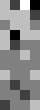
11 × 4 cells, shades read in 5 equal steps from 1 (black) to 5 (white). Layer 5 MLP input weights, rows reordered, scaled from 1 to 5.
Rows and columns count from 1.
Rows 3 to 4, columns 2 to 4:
4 4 3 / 1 4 4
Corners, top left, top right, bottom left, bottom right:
4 1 2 4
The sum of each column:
37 30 38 33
